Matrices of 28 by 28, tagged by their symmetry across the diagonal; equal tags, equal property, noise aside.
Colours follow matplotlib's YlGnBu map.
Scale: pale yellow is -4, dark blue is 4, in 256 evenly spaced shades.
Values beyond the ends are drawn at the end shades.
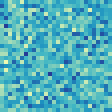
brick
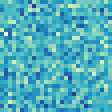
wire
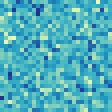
wire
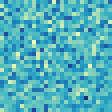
brick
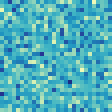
wire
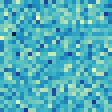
brick
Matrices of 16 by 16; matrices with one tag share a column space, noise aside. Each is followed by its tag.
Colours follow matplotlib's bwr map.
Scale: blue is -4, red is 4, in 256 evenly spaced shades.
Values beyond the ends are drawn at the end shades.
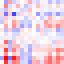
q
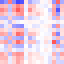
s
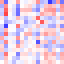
s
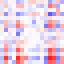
q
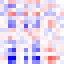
q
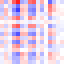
s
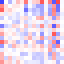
s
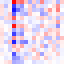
s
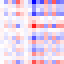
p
